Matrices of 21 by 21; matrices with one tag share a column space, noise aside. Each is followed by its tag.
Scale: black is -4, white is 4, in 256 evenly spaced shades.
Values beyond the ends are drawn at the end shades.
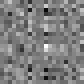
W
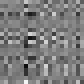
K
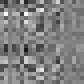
W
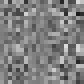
W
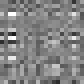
K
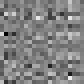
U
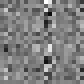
W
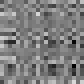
K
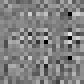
K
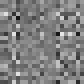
U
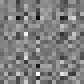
U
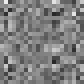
W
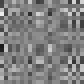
W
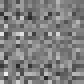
U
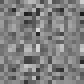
W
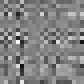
K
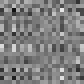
W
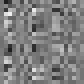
W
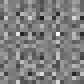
U
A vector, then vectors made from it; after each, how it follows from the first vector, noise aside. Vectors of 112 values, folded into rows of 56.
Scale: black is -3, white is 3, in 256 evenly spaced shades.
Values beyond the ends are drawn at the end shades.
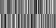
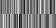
reversed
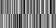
reversed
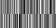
reversed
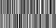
reversed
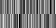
reversed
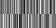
reversed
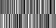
reversed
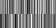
sign-scrambled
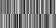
reversed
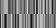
sign-scrambled
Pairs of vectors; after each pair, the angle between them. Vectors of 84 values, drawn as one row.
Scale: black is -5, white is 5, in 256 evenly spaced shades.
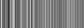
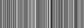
orthogonal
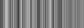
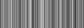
orthogonal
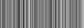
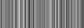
nearly opposite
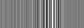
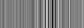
nearly opposite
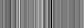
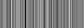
partly aligned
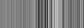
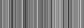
partly aligned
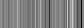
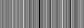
orthogonal
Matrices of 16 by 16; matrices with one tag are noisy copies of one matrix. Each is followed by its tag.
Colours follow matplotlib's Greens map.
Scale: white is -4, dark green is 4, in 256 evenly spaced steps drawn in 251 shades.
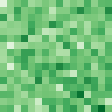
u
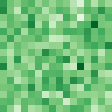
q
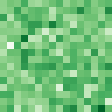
u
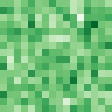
q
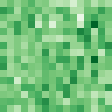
q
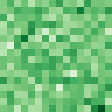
u
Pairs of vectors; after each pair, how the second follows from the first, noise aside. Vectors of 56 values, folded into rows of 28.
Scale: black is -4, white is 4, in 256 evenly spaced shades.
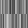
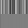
partly zeroed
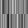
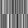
negated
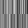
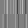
partly zeroed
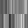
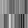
negated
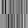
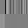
partly zeroed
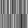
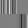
partly zeroed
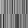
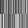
negated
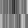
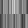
negated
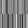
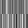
negated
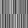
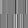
partly zeroed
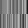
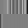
partly zeroed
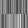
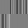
partly zeroed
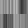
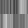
negated
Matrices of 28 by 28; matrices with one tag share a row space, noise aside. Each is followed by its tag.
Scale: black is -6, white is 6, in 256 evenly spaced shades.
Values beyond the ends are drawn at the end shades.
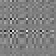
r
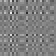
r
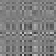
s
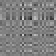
s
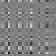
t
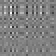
r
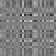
s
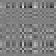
s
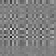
r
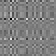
r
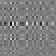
r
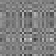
s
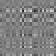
s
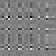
t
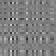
r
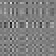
r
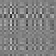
r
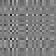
r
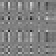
t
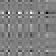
t
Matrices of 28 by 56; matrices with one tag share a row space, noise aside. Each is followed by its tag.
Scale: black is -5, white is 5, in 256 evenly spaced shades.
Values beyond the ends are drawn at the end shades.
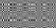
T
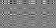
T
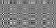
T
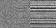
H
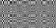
T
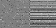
H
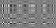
T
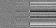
H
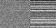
H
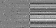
H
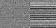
H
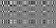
T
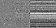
H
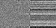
H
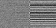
H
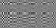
T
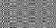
T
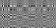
T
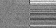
H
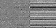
H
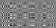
T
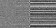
H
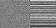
H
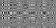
T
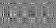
T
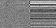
H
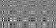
T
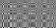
T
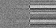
H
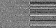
H
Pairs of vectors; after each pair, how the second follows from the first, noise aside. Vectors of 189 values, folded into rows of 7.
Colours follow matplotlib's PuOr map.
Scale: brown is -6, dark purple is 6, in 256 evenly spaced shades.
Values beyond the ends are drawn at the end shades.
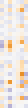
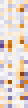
scaled up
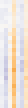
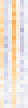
reversed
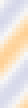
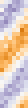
scaled up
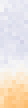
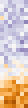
scaled up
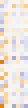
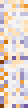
scaled up
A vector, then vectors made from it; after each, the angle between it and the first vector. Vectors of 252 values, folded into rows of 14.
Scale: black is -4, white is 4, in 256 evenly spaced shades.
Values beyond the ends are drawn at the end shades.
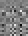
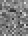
partly aligned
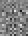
nearly opposite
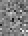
partly aligned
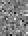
orthogonal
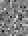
partly aligned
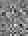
nearly parallel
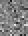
partly aligned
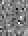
orthogonal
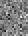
partly aligned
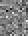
partly aligned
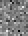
orthogonal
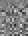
nearly opposite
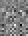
nearly parallel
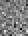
partly opposed
